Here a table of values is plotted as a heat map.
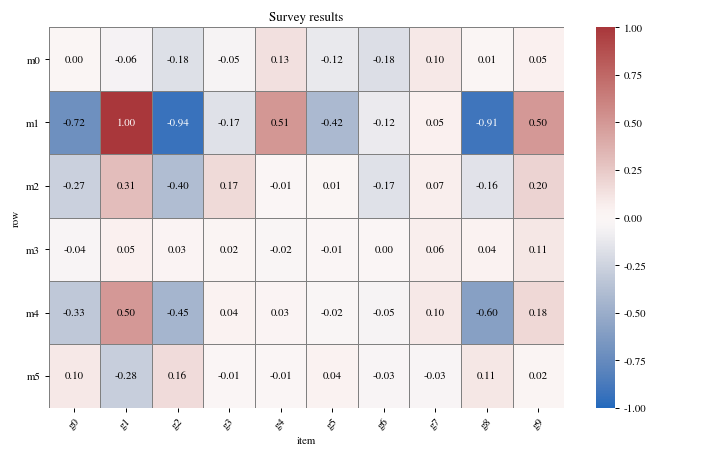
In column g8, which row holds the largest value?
m5
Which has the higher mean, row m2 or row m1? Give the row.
m2
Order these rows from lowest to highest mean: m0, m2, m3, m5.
m0, m2, m5, m3
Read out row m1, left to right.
-0.72 1.00 -0.94 -0.17 0.51 -0.42 -0.12 0.05 -0.91 0.50
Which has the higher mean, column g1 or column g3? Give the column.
g1
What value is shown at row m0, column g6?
-0.18
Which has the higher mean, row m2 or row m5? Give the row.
m5
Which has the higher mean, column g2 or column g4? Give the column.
g4
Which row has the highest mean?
m3
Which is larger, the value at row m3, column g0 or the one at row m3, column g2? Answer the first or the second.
the second
